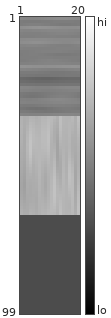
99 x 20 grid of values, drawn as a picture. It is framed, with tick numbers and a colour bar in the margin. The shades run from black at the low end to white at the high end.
The table splits into 3 rows of 1 panel. Panel 1,1: middling, streaked across, faint in contrast. Panel 2,1: high, streaked downward, faint in contrast. Panel 3,1: low, flat.
